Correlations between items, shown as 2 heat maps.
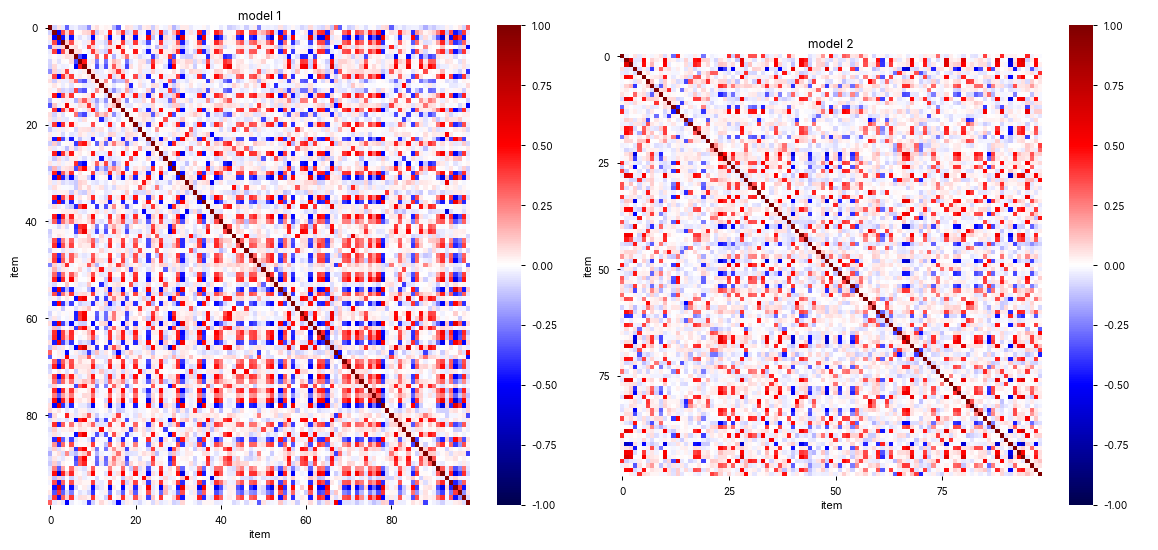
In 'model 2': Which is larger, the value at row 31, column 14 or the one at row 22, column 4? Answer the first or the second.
the second
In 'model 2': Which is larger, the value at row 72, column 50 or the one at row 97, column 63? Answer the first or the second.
the second
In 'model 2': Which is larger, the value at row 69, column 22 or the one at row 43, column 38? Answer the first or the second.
the first
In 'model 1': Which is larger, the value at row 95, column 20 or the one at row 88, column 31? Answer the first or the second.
the second
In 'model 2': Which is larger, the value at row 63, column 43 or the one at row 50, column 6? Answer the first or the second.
the first
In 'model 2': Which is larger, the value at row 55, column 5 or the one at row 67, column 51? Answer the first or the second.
the first
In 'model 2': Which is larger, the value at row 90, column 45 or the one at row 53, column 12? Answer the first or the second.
the first
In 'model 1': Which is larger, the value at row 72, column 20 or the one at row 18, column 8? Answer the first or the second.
the first
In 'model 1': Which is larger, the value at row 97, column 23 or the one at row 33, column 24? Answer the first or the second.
the second
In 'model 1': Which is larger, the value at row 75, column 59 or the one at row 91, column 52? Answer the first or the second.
the second
